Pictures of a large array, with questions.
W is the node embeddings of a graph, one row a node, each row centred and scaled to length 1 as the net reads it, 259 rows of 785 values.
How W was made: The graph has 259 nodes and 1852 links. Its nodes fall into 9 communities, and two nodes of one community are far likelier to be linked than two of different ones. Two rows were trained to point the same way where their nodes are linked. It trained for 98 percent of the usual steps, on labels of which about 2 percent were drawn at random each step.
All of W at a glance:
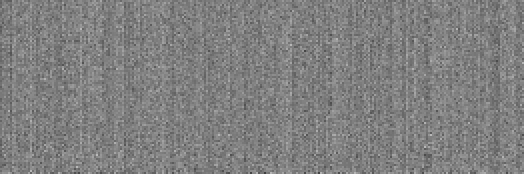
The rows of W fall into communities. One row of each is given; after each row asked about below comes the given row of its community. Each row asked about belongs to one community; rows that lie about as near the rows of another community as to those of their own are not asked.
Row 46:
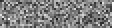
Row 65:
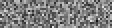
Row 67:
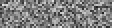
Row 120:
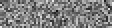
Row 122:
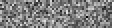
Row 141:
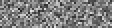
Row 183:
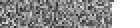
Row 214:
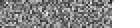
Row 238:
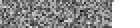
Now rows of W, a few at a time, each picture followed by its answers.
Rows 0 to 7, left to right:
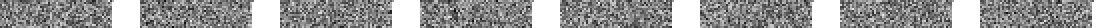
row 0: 141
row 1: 183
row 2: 214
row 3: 46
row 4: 238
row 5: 120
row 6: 214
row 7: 120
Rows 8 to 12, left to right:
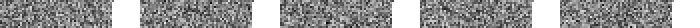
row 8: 65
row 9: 183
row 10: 122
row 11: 120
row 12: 120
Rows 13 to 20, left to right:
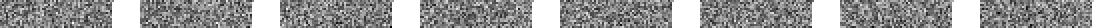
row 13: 46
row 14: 183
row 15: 46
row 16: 65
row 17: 67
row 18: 238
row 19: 46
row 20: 65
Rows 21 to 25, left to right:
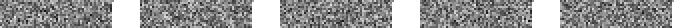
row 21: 46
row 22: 141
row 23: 120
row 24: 238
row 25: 238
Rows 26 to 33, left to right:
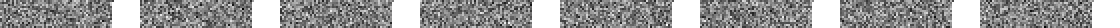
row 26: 183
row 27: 141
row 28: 67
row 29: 67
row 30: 141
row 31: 65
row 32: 67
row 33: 46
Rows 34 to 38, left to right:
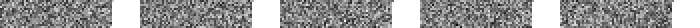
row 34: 67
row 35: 67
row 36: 183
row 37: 238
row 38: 46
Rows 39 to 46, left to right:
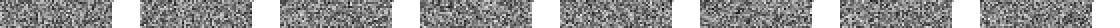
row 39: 46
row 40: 46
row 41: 120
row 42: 183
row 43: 238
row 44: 183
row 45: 120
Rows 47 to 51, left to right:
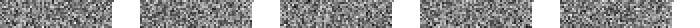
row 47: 238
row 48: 65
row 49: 46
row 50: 238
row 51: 183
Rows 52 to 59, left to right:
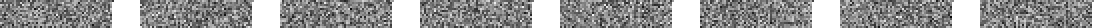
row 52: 183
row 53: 120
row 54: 65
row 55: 183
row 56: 214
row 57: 65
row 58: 120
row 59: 122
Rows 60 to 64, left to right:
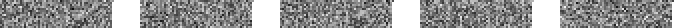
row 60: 122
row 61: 65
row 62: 122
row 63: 65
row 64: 120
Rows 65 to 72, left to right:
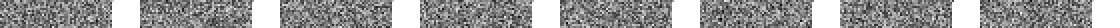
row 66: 141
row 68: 141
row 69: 120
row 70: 122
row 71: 122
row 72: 214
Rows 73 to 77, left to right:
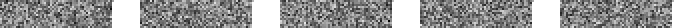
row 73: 141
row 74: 183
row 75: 238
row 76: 67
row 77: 67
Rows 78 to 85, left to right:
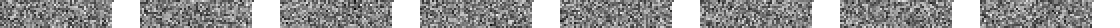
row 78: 141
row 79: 183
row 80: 120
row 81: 67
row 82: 67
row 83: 183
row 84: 141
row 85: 46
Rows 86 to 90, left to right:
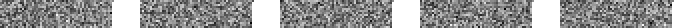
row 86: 65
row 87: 122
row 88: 214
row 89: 141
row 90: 183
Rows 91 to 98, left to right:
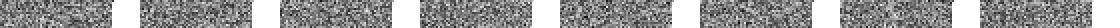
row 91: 122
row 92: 65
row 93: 67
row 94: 65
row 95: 67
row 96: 122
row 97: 122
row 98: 65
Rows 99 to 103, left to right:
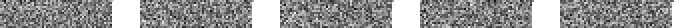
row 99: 46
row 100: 120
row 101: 120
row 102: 238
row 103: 120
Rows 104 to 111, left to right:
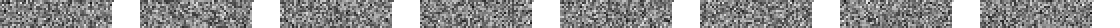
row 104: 183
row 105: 141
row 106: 183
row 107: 214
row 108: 183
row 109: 122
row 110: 120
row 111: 65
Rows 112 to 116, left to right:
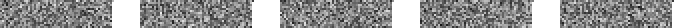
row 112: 238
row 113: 122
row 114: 238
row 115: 183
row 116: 122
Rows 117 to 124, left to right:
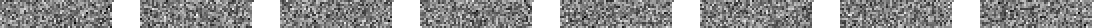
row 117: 46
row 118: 238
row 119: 238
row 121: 65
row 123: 65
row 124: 65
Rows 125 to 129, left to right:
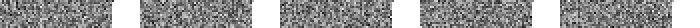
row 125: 183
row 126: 214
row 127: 122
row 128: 120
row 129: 120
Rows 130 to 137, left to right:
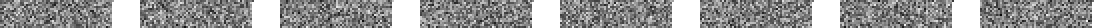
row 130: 67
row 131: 120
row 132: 67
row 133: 120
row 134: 65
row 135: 120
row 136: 183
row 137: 238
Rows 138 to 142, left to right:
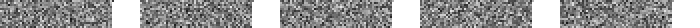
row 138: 65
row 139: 238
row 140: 67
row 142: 67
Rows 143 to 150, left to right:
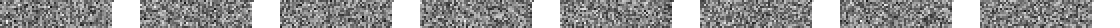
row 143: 65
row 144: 120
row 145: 67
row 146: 122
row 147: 183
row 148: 214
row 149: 67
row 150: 214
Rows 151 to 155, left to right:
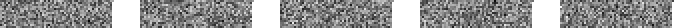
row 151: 46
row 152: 141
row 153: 67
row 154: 120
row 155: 183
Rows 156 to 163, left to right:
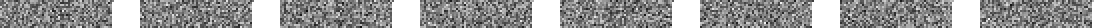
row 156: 214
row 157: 214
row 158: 122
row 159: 46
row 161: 238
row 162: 65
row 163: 214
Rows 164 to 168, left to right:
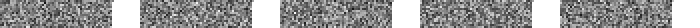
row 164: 120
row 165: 122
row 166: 122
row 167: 238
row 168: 238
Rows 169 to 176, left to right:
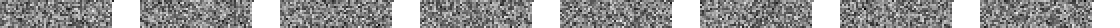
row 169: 122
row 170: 141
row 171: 120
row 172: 183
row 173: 238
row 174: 120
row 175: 238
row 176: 141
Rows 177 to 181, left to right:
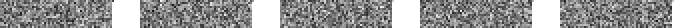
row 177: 183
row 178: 214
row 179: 238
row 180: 67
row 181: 120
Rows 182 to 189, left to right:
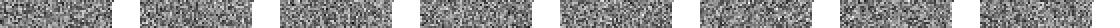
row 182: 122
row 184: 65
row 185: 46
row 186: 46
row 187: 67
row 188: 141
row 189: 65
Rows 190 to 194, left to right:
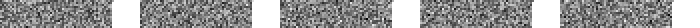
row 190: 214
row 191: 67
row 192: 214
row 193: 238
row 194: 65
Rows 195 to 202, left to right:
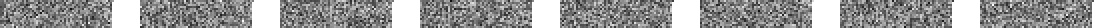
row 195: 67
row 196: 65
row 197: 141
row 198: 238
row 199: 183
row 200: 214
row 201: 122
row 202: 122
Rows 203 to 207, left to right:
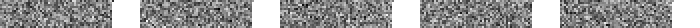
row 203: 122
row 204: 67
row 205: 65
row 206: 67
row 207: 141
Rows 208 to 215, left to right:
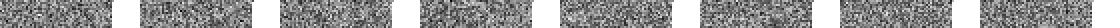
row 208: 238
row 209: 122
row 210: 141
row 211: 65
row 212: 120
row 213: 122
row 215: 65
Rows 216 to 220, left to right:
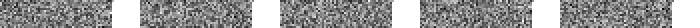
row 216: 238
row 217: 46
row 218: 46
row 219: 214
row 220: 122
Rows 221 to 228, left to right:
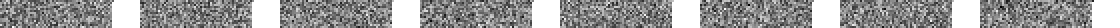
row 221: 65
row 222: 214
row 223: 67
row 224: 65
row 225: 46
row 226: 122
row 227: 46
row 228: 141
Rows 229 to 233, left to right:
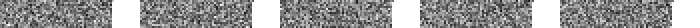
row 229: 238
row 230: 46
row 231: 120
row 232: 120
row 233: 120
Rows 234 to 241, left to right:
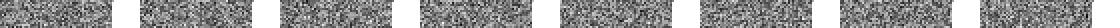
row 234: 120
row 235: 141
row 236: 238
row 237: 214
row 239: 214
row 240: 214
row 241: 65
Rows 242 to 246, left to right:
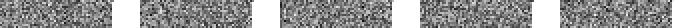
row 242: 120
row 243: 120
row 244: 67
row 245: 183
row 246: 141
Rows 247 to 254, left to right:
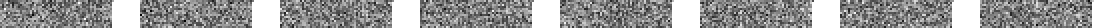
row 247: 214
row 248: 238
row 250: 67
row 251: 120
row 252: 65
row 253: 65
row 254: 67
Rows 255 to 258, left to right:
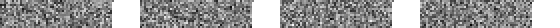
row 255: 122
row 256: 141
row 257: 65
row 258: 65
